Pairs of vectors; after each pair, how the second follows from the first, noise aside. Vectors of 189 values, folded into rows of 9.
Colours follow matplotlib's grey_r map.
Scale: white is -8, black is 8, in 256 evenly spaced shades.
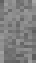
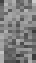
scaled up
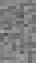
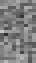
scaled up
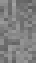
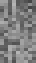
scaled up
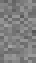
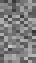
scaled up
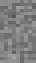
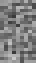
scaled up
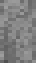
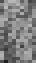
scaled up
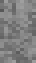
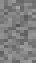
shuffled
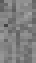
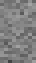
shuffled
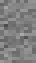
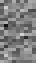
scaled up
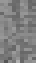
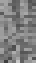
scaled up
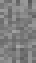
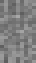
reversed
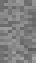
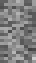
scaled up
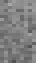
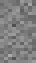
shuffled
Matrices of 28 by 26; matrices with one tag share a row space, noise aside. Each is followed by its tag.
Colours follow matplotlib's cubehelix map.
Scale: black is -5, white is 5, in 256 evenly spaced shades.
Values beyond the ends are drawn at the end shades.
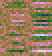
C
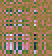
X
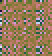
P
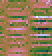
C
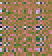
P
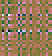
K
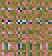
K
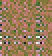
P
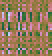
K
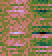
C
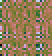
P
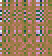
P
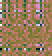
P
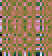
P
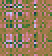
X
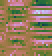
C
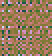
K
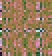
P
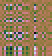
X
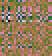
K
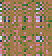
P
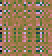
P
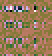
X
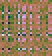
K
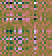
X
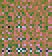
K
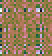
P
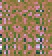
P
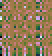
P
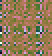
P
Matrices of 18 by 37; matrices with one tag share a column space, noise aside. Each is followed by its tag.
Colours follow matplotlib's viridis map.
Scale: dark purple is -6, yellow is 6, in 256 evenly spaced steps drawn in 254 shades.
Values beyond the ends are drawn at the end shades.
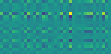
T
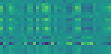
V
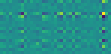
T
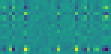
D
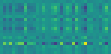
V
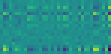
D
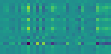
V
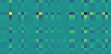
T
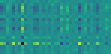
V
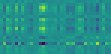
V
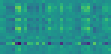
V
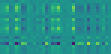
V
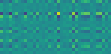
T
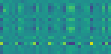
V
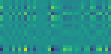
D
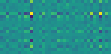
T
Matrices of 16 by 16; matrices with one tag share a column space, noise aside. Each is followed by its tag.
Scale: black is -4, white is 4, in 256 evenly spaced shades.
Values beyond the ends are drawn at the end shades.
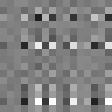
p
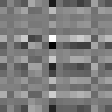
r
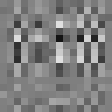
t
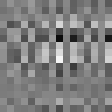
t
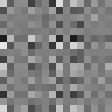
r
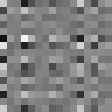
r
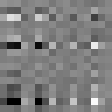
p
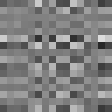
r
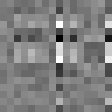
t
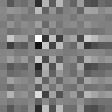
r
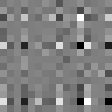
p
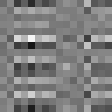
r
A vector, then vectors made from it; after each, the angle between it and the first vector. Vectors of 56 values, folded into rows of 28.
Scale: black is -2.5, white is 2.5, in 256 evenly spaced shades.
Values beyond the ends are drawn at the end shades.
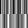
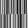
partly aligned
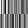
partly opposed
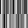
nearly parallel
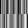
nearly parallel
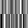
partly opposed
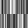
partly opposed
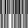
orthogonal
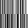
orthogonal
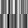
nearly opposite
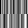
nearly parallel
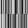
partly opposed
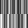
nearly parallel
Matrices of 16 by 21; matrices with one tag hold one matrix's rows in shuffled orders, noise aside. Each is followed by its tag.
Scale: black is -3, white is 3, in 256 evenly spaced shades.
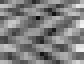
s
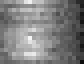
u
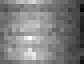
u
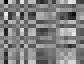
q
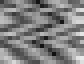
s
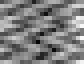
s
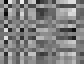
q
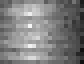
u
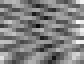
s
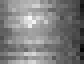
u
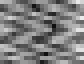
s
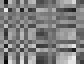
q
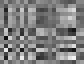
q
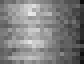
u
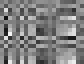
q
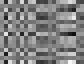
q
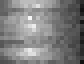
u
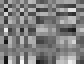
q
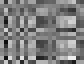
q
